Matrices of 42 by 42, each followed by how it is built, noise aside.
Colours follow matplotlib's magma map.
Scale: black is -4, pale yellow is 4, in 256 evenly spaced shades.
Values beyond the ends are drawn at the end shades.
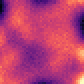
smooth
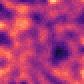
smooth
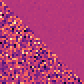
lower triangular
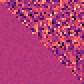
upper triangular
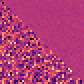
lower triangular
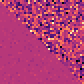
upper triangular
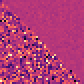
lower triangular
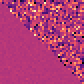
upper triangular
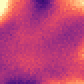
smooth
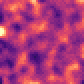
smooth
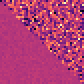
upper triangular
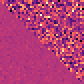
upper triangular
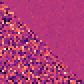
lower triangular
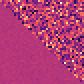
upper triangular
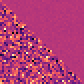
lower triangular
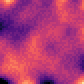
smooth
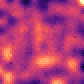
smooth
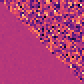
upper triangular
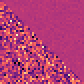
lower triangular
